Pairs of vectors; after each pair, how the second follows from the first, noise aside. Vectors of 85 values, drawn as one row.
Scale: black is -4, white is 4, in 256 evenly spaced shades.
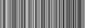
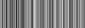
wrapped around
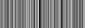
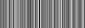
sign-scrambled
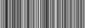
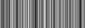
wrapped around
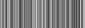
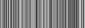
sign-scrambled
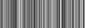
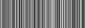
sign-scrambled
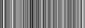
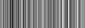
wrapped around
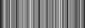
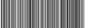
sign-scrambled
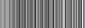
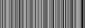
sign-scrambled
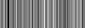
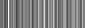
sign-scrambled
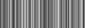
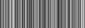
sign-scrambled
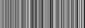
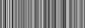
wrapped around
